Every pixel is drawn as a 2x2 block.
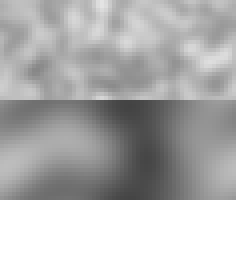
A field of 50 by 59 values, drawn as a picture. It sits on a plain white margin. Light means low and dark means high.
The table splits into 2 rows of 1 panel. Panel 1,1: low, blotchy. Panel 2,1: middling, smooth, strong in contrast.
